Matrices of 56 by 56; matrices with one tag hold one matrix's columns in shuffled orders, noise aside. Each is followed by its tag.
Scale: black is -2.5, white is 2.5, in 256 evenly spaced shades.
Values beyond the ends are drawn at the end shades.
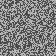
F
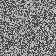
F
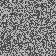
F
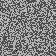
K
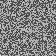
K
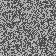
F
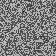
K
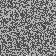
F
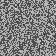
F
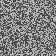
F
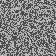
F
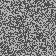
K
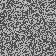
F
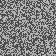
F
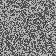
F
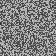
F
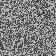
F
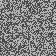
K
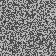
F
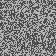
F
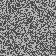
K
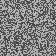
F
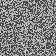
K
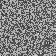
F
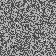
K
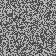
F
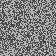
F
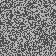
F
